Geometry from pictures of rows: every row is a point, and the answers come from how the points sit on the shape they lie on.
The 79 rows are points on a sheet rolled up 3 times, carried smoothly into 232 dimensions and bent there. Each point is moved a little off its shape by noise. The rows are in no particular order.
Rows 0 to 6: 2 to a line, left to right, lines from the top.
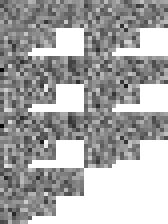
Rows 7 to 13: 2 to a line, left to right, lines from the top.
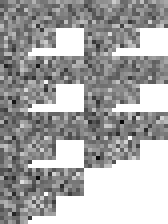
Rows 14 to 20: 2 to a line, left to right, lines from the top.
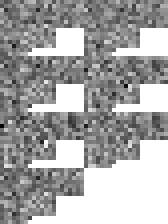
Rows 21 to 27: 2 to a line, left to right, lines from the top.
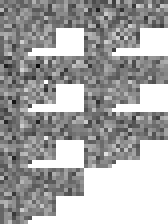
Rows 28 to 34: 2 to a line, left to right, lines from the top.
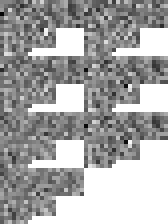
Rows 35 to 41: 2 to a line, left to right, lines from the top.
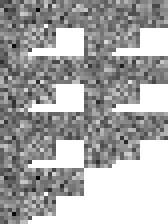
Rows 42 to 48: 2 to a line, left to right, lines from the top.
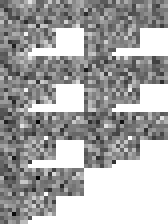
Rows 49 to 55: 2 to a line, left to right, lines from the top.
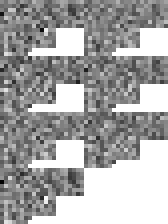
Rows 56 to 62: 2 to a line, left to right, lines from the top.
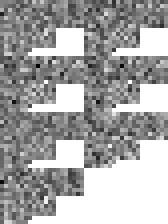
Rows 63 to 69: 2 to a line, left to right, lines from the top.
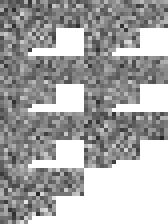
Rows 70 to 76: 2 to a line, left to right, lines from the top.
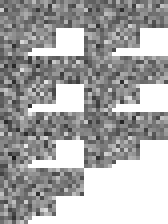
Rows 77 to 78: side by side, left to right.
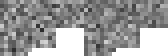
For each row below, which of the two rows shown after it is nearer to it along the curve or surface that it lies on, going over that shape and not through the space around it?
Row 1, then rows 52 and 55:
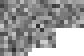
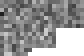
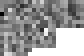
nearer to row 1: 55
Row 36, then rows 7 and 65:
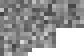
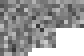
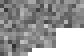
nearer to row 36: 65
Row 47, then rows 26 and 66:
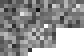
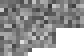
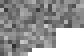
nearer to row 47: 26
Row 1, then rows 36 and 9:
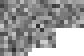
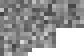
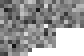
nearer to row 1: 9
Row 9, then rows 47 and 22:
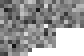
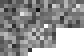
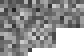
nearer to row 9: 47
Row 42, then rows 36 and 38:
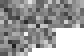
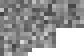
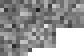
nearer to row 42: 38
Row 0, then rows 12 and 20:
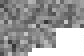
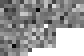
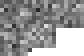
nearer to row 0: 20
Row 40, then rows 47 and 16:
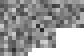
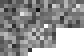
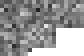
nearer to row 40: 16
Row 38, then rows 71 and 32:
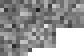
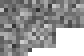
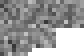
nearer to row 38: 71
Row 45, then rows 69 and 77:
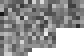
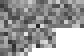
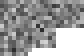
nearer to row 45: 77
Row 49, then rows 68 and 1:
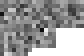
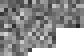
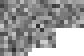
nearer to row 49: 1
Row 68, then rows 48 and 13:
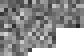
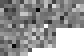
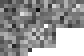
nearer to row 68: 13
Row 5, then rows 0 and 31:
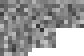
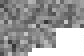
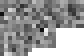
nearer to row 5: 0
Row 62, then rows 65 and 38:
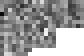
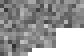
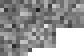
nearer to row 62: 38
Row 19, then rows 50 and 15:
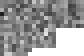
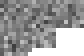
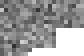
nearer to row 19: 15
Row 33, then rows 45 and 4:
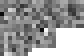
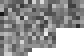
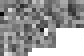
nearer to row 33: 4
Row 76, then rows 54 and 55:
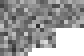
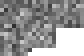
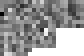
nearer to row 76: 55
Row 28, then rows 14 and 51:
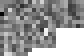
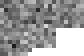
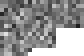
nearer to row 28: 51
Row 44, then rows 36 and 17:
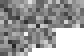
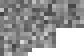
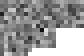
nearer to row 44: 17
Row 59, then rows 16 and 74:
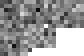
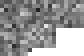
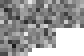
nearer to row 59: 74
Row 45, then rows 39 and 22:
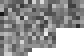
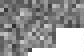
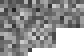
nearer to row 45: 22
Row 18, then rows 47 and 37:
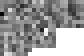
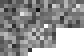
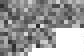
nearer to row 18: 47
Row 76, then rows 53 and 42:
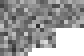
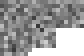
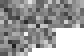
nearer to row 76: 53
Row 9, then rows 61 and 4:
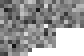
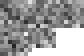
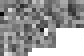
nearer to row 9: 61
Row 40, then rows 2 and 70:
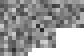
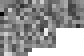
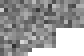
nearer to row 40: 2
